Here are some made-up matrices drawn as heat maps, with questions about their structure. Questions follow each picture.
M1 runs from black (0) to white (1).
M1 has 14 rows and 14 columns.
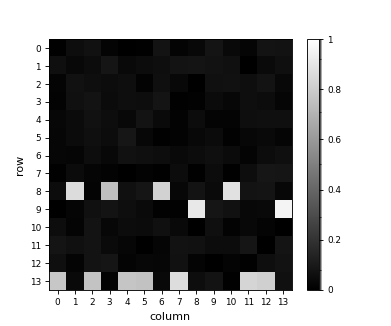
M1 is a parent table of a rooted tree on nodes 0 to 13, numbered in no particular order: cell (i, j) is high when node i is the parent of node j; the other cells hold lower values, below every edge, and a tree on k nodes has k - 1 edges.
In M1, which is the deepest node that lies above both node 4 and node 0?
13
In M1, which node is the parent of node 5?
13
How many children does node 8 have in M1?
4
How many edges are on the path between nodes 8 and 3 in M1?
1
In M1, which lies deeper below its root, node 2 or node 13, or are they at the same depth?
node 2
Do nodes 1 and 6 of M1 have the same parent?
yes
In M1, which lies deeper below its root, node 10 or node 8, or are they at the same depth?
node 10
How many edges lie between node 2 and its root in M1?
2
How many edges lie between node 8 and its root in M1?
1
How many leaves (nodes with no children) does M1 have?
11
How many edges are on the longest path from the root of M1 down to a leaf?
2
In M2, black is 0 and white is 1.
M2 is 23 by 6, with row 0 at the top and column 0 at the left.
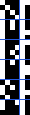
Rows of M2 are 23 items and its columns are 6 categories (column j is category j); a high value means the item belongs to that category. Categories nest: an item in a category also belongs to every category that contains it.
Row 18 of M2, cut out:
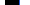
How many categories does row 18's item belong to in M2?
3
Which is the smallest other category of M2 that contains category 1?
4
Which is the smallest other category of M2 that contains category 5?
0
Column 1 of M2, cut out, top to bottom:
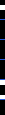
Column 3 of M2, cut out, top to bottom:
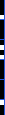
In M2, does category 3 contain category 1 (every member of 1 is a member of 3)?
no
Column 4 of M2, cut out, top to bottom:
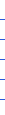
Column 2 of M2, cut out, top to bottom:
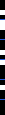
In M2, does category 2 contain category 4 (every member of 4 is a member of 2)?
no
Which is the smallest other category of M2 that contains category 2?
0
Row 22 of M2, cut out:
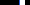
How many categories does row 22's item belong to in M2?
1
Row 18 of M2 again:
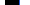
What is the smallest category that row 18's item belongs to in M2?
5
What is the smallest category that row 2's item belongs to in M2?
2
